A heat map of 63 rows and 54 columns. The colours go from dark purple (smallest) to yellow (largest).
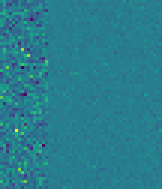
The distribution is heavy-tailed on both sides. Overall the values sit about 40% of the way up the scale. The right part is calmer, past a seam about 30% of the way across. The grain is fine, like static. No regular stripes run through it. No overall slope runs across the table.
